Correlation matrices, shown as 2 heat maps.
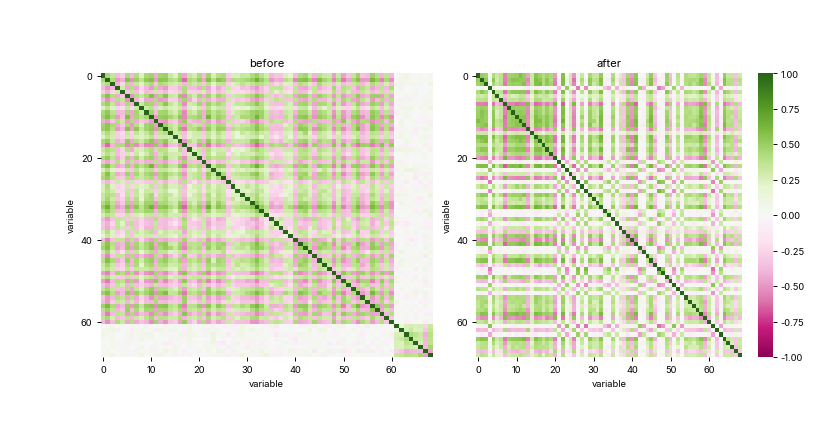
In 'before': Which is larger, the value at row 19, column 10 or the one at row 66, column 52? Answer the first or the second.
the first
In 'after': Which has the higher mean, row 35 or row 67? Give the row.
35
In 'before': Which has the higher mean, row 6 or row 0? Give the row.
0
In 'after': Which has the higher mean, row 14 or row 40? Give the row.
14
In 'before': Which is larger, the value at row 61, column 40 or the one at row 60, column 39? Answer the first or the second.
the first
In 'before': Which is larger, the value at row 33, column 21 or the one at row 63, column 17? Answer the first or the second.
the second
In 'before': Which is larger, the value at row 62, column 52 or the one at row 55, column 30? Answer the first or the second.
the first
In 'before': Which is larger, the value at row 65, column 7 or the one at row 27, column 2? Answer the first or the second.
the second
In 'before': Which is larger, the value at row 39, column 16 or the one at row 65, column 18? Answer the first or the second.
the first
